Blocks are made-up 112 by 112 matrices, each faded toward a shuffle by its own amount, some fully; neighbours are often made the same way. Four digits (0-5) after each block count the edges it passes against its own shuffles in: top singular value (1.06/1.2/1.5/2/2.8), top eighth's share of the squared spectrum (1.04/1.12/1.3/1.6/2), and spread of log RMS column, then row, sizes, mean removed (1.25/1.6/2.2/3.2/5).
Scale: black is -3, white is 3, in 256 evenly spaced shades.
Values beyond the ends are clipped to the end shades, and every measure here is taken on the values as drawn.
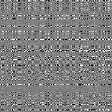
5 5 4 5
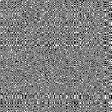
5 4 3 3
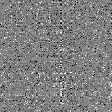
4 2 2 1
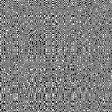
5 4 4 3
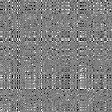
5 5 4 3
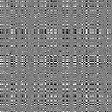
5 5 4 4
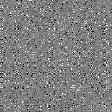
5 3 2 2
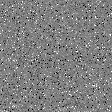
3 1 0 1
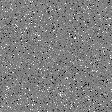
0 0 0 0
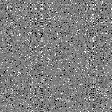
4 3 2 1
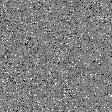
0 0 0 0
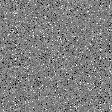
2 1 1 1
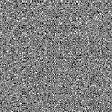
4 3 2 2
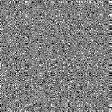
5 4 3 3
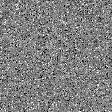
3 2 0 0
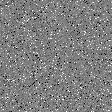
0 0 0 0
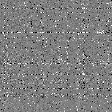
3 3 2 3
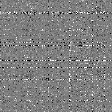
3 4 3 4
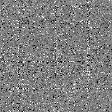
2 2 2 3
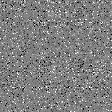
4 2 1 1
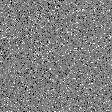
3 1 0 0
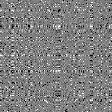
5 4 3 3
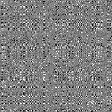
5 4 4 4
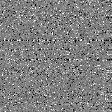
3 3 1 2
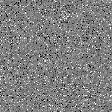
4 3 1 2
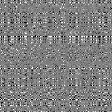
5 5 3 4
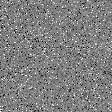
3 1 0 0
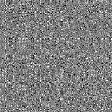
4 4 2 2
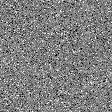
2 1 0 0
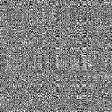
5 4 3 3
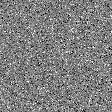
0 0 0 0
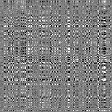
5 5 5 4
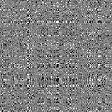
5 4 3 3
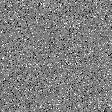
2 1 0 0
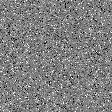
1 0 0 0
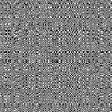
5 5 4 4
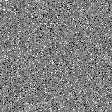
3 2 0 0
